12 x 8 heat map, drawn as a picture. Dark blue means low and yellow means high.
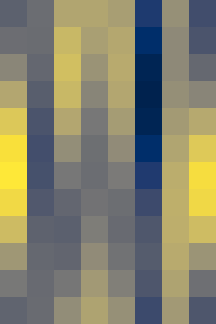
Slope: none. Ninth with the lowest average: top right. Average level on the scale: 50%. Grain: streaks running down.
